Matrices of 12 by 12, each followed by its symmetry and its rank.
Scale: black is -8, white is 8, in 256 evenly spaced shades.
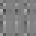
neither, rank one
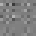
neither, rank two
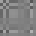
symmetric, rank one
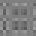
neither, rank one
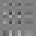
neither, rank one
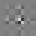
symmetric, rank one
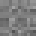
neither, rank two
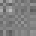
symmetric, rank two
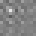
symmetric, rank two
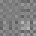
symmetric, rank two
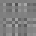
neither, rank one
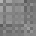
symmetric, rank two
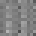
neither, rank two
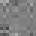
neither, rank two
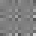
symmetric, rank one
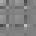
symmetric, rank one
